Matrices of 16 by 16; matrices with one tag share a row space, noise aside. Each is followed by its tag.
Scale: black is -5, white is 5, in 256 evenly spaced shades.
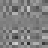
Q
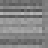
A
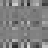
Q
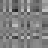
Q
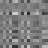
Q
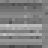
A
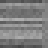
A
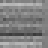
A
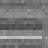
A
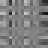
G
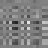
Q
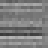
A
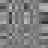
G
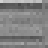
A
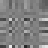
G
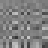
Q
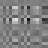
Q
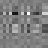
Q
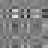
Q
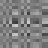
Q
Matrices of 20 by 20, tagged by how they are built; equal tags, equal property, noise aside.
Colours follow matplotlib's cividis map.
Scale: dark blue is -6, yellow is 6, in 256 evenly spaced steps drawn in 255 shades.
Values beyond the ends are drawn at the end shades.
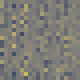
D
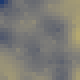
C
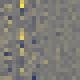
D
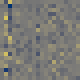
D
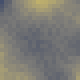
C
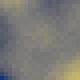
C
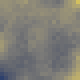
C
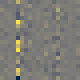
D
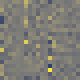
D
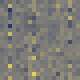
D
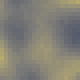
C
